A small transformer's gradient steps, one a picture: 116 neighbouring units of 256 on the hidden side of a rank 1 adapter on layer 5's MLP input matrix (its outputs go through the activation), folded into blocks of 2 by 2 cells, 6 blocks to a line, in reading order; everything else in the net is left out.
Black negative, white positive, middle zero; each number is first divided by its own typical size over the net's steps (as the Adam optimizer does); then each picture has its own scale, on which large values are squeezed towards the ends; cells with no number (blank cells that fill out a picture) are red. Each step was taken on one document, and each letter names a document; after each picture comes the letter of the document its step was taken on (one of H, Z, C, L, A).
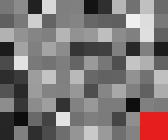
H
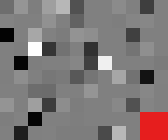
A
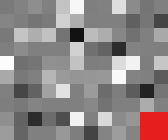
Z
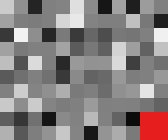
Z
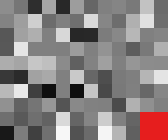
H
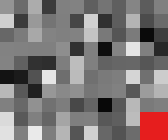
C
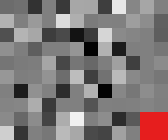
Z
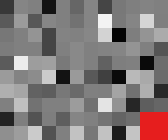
C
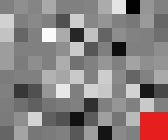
Z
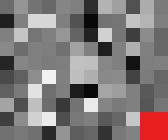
H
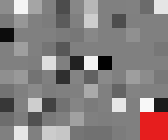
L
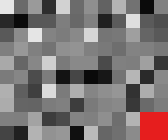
C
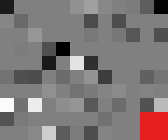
L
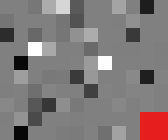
A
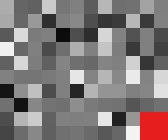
H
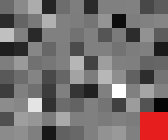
L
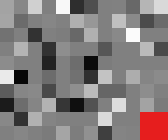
L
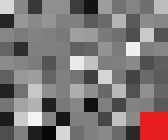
H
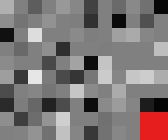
L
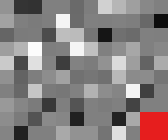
Z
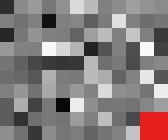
H
